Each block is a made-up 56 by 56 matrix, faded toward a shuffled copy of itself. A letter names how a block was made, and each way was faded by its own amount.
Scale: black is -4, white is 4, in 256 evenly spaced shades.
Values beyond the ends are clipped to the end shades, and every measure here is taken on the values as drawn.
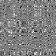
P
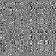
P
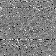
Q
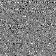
Q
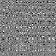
P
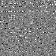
Q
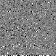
Q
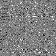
Q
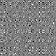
P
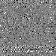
Q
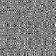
P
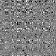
P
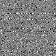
Q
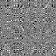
P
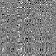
P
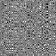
P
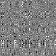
P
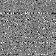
Q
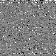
Q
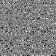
Q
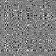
P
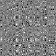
P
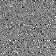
Q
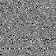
Q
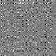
P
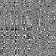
P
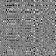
P
